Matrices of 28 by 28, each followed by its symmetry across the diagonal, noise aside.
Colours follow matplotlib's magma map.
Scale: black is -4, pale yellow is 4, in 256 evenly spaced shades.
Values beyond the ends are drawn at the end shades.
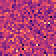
antisymmetric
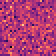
neither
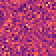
antisymmetric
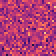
antisymmetric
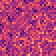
symmetric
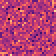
symmetric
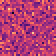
symmetric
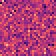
antisymmetric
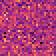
neither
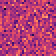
neither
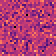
symmetric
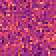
antisymmetric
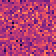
neither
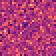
symmetric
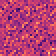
symmetric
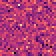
neither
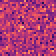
neither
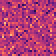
antisymmetric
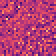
symmetric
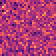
neither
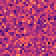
antisymmetric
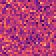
neither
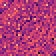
symmetric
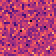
symmetric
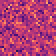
antisymmetric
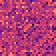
symmetric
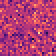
antisymmetric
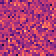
neither
